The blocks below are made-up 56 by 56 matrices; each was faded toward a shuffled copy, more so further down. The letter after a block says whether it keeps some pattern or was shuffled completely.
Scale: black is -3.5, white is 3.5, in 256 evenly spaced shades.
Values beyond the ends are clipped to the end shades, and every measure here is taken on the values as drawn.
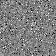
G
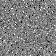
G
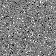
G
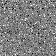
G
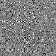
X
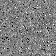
G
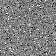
G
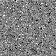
G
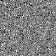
X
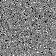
G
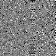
X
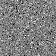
G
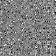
X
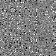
X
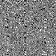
X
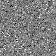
G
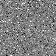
G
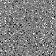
X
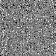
X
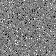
G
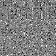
X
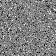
G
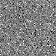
X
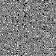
X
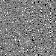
X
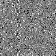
X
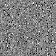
X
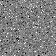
G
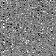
X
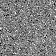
G
